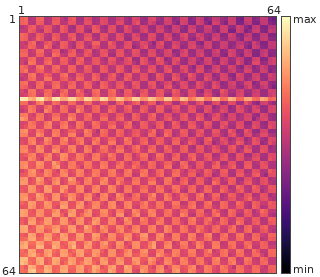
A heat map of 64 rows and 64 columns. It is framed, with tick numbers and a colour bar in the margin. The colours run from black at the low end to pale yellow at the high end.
Odd lines: row 21. Grain: checkered. Average level on the scale: 60%. Ninth with the highest average: bottom left. Slope: up to the bottom left. Ninth with the lowest average: top right. Histogram: bell-shaped.
